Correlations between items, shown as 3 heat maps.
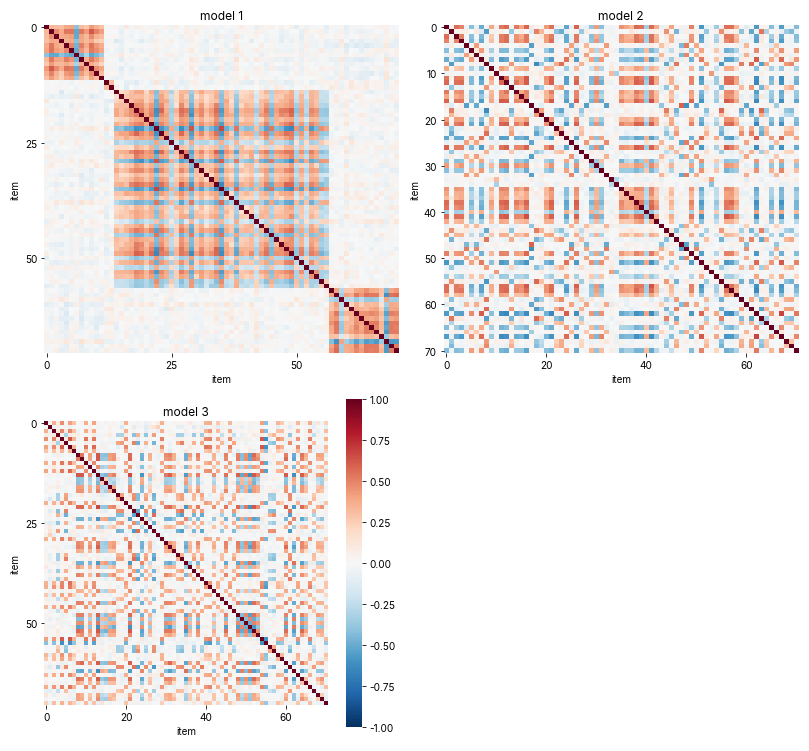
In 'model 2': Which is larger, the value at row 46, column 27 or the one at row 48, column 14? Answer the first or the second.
the first
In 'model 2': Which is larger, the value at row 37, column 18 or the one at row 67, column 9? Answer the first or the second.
the first
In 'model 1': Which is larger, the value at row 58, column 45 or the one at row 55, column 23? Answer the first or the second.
the first
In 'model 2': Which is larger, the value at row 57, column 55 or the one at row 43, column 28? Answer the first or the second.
the second
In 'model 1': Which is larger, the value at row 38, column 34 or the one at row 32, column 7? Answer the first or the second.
the second
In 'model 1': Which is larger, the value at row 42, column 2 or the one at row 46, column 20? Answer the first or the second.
the second
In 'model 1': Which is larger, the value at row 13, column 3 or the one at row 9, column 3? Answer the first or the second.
the second
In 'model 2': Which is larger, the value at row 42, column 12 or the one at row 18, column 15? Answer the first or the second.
the first
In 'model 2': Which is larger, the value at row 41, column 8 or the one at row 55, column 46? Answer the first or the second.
the first
